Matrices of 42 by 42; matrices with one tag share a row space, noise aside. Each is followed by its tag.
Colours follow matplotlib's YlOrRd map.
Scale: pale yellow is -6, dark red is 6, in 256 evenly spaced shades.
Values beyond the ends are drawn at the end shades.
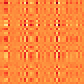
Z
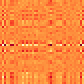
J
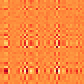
Z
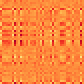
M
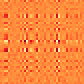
Z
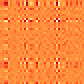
Z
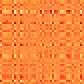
M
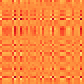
M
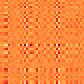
Z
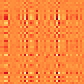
Z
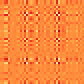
Z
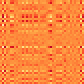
J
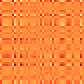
M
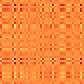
M
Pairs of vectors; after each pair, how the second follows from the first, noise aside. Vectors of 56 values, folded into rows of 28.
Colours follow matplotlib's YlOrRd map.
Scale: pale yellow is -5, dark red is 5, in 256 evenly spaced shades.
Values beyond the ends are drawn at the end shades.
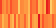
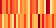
scaled up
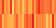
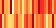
scaled up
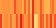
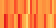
shuffled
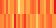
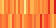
shuffled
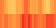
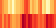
scaled up
